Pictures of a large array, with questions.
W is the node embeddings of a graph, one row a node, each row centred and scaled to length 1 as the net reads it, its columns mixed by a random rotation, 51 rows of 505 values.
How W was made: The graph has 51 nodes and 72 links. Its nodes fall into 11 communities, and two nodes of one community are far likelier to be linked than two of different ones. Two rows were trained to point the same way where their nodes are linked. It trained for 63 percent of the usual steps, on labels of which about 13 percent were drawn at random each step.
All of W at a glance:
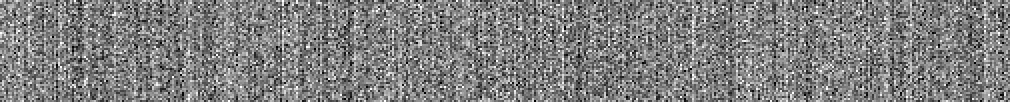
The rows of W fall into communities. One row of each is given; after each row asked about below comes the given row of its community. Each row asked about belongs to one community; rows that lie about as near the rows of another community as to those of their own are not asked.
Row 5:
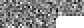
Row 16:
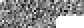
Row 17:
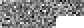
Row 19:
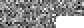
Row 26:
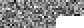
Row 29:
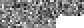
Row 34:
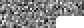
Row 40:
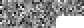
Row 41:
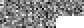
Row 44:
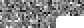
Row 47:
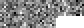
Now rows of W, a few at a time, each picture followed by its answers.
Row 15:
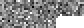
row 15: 29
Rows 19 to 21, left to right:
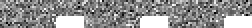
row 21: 17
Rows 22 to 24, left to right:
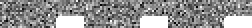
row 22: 5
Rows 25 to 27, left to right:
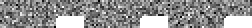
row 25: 41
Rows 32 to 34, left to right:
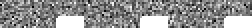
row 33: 44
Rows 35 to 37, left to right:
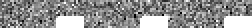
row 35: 19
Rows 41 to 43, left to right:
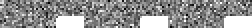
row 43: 34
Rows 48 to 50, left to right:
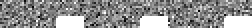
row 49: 26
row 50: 19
